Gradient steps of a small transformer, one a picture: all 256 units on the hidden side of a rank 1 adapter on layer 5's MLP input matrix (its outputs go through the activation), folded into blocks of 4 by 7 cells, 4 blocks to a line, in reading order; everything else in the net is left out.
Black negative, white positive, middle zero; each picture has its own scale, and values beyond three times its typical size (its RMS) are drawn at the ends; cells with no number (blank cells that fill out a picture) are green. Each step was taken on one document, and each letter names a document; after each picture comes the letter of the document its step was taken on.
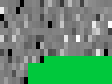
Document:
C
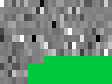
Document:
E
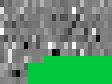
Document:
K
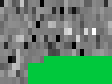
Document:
E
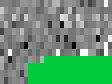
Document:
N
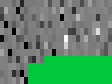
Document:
C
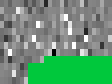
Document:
K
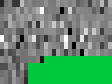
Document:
E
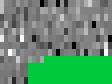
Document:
N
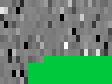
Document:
C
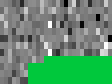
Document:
N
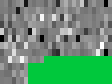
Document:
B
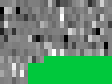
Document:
C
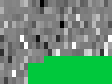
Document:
N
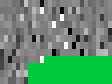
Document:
E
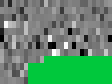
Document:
K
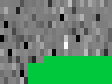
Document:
C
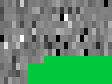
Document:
E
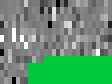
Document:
N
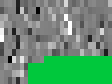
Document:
B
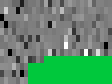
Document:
C
